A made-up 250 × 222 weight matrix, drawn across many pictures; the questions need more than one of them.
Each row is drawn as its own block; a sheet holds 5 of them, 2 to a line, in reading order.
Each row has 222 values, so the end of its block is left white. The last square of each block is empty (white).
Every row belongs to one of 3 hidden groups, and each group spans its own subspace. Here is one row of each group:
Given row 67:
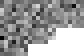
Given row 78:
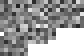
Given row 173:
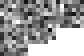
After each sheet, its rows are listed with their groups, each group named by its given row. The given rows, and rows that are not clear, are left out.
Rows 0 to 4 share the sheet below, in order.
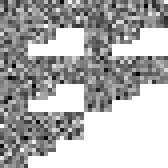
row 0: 78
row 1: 173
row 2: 78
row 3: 173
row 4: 78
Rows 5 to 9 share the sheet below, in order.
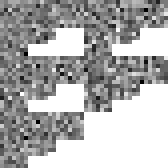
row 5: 67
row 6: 78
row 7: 78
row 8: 173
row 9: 78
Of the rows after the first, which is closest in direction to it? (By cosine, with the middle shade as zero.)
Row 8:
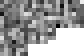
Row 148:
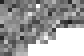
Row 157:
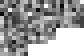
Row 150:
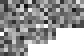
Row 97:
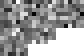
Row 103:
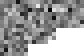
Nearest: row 157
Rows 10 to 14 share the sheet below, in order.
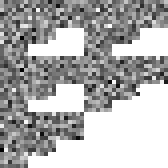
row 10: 78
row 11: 78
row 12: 78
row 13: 78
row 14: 173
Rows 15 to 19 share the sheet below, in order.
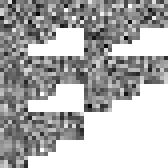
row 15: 67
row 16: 67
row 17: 173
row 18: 173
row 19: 173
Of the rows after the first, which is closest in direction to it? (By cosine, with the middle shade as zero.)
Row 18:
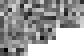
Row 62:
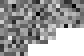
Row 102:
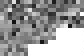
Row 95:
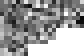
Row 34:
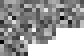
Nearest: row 34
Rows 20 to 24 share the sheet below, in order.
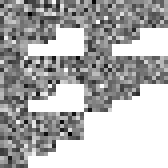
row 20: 173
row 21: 67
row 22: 173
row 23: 67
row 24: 78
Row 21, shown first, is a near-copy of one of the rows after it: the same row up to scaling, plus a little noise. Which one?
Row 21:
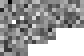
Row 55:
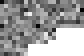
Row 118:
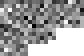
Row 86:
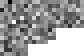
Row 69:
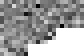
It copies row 86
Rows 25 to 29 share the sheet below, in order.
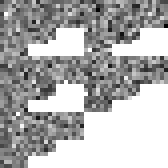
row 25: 67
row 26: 173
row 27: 67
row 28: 173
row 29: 173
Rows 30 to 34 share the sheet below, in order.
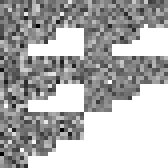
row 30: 67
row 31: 78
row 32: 173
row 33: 78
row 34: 78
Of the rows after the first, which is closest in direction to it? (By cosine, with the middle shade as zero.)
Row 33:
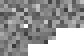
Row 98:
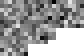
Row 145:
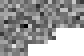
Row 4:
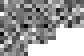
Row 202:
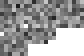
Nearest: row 202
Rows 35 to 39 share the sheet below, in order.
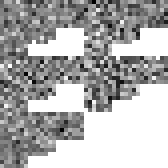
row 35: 173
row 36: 67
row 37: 67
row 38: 78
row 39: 67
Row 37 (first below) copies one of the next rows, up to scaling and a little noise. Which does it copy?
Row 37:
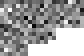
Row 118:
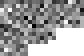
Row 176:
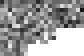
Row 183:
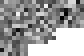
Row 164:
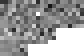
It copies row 118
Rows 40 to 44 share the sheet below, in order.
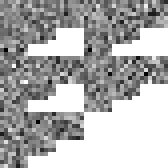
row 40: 173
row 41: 173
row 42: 78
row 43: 67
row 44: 67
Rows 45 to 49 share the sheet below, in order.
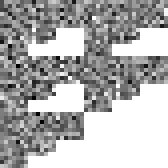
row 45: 78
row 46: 67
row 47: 78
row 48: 78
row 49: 67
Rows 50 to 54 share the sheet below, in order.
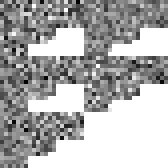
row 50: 173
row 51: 67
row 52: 78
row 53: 67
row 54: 67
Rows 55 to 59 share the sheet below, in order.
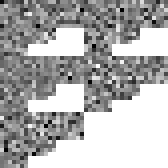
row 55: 67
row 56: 78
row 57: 78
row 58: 78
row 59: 173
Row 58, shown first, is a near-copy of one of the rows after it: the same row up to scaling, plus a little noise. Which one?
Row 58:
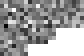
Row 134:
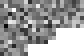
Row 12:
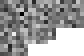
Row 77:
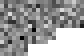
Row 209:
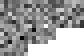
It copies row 134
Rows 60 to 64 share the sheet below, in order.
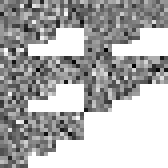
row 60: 173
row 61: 67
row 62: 67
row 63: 173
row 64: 78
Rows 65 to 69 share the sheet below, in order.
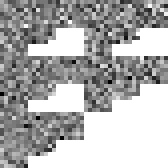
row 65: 78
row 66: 67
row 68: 78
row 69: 67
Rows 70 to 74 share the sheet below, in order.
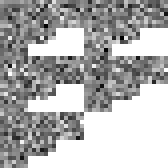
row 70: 67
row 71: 67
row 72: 67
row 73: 173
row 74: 67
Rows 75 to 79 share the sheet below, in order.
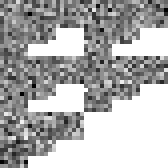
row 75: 173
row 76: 67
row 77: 78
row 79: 67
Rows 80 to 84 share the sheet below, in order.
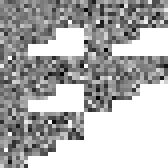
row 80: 78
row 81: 67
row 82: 67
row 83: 67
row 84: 173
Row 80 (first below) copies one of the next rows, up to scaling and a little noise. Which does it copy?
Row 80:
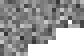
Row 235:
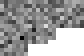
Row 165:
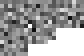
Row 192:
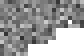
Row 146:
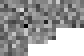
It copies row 192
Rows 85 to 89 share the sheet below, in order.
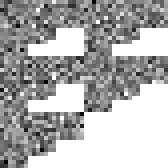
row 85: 67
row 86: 67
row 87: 78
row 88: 67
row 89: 173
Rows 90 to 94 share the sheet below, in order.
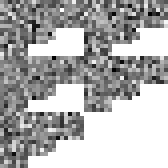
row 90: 78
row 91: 173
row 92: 173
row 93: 173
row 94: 173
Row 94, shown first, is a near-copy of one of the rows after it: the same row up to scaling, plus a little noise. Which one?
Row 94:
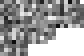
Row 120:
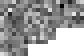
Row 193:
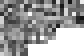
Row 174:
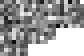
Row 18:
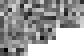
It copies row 174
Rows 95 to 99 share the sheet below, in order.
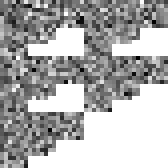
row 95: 173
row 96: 78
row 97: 173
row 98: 67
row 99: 67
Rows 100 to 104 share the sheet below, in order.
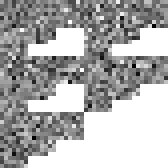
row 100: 67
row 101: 67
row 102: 173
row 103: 173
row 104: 67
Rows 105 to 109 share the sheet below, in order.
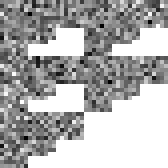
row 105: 173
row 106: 67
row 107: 67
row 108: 78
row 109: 78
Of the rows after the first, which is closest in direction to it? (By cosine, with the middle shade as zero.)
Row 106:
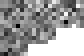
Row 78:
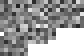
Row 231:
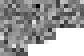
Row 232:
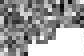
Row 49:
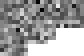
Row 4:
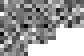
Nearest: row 78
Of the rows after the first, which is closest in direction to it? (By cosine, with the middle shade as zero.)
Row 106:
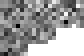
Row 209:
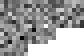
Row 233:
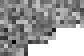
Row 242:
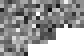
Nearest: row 233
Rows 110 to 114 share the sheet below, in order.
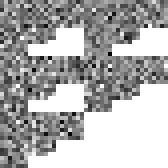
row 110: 78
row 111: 67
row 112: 173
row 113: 67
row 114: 78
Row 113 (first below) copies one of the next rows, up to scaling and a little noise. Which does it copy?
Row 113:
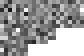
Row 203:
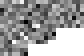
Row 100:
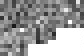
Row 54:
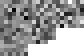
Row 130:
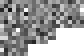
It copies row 130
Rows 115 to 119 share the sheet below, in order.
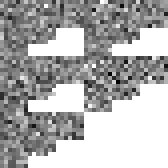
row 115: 173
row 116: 173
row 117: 67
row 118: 67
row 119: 173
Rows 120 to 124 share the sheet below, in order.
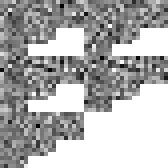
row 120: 173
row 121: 78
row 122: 173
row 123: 173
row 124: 67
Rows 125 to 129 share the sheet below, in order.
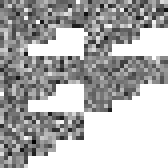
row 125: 173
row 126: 78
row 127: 173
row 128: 67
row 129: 78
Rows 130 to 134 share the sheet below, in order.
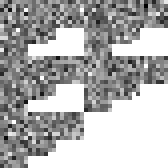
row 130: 67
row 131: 173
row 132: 173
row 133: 173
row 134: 78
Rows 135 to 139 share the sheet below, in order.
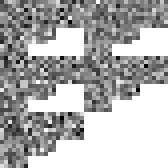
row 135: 78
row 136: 173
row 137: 78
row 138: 78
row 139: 173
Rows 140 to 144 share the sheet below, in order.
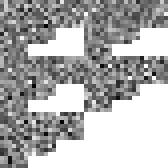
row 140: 78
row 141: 173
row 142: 78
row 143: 78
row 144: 78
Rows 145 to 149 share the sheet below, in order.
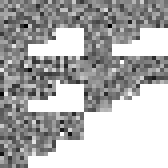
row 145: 78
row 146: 78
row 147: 173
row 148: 67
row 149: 78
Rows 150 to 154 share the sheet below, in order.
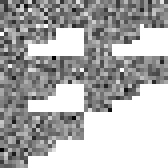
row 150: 78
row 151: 173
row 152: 173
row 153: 67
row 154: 67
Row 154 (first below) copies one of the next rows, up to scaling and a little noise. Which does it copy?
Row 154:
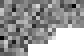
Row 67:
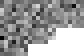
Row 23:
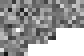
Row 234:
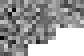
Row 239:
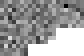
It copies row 67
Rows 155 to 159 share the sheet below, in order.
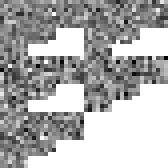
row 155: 173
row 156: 173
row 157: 173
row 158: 173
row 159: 67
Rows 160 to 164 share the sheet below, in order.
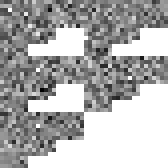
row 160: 67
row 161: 67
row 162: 67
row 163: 78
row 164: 67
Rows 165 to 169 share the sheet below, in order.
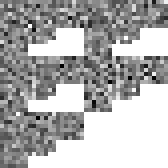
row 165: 78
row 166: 173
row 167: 78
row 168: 78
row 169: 173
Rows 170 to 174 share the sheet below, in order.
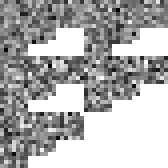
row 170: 173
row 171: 78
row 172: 173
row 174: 173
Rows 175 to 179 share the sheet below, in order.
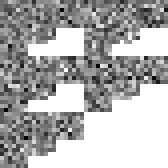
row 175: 78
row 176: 67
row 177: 67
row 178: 78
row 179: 78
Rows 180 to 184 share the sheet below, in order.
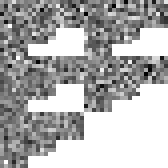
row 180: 67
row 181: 173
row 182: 173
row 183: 67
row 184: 173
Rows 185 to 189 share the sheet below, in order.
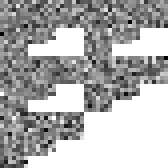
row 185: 78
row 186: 78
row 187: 67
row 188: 173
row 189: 173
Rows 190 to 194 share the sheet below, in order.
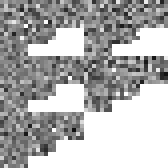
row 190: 78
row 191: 78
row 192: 78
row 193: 173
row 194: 67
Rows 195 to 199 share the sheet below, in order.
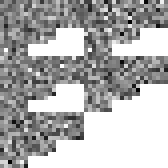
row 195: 173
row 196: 78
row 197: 78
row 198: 67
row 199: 173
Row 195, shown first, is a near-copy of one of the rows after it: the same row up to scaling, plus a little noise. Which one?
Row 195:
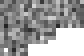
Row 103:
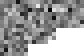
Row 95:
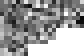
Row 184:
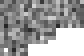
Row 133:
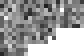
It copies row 184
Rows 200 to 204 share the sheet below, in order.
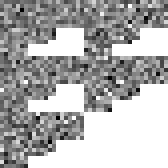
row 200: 67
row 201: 67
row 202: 78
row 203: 67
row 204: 67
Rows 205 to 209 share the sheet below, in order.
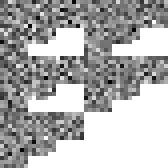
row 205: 78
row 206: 78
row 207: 78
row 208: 78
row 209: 78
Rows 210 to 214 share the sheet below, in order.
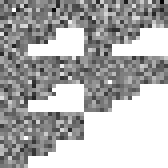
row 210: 78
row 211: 173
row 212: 78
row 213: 78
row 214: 78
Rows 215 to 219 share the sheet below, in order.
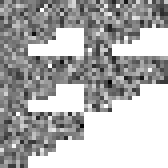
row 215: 67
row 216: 173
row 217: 173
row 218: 173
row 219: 173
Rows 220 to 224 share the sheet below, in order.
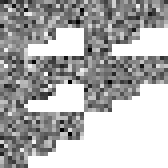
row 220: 67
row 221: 173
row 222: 173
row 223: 78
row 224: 78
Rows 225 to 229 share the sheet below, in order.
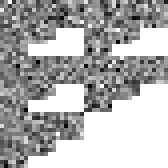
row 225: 67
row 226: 173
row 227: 67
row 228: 67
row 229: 173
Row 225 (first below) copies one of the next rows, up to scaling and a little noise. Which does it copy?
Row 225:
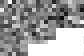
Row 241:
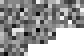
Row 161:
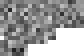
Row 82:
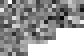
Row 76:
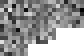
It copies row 82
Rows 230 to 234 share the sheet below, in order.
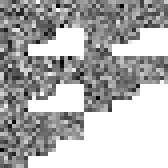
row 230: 67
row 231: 67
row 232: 173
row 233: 67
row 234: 67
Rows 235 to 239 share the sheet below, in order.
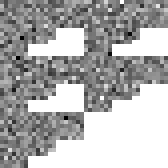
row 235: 78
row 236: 67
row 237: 173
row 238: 67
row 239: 67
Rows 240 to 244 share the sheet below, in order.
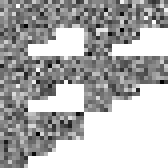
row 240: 78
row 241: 67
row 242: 67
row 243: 67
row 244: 173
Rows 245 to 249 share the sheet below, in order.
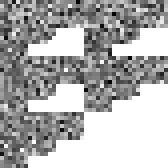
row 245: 173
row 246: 67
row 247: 173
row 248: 78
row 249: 78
